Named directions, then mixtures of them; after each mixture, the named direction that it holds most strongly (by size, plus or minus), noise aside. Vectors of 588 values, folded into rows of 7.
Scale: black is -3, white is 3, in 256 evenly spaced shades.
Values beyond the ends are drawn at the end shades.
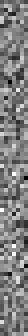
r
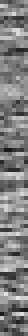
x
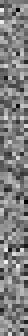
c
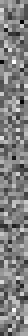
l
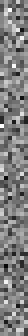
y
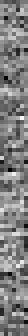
x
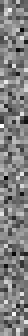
y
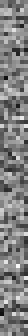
c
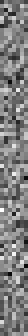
r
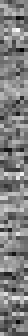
x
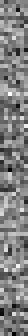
c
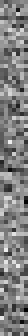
c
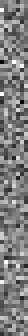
l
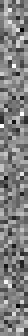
y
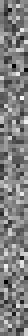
y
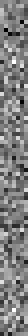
l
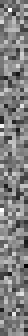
r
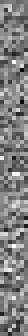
l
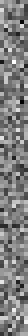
l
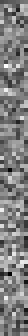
r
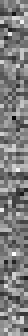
x
